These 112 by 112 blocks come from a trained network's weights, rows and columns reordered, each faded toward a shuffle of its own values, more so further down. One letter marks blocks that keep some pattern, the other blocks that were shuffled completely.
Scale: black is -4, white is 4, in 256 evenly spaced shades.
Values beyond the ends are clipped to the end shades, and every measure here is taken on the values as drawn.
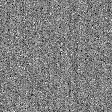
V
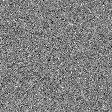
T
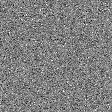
T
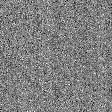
V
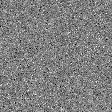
T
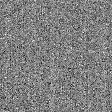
V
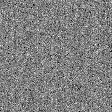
V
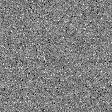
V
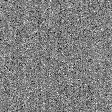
V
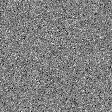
T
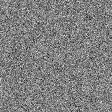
V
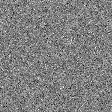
T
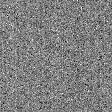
V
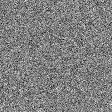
T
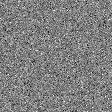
T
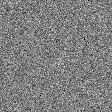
T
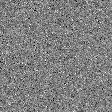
T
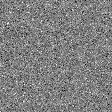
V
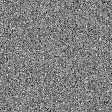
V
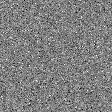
T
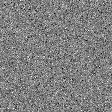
T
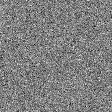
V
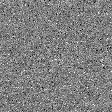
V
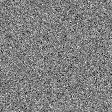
T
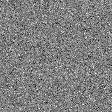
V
